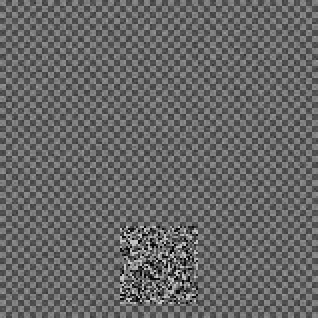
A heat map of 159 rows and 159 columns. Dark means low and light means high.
Odd patch: rougher, in the bottom middle. Slope: none. Grain: checkered. Roughest part: bottom middle.
